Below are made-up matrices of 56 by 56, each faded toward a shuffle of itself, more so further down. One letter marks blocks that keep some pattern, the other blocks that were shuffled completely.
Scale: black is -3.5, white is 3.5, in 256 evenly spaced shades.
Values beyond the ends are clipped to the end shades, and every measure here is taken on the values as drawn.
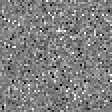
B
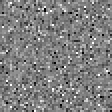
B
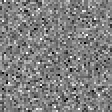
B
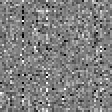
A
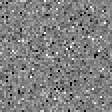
B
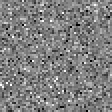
B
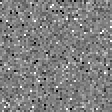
B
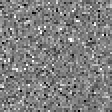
B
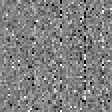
A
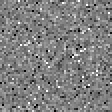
B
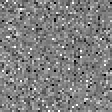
B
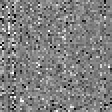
A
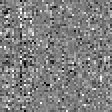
A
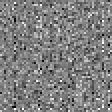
A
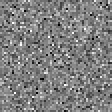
B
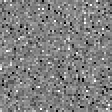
B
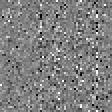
A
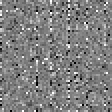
A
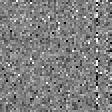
A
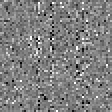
A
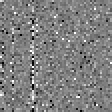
A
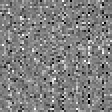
A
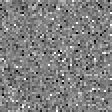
B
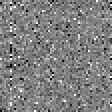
A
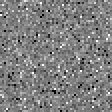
B
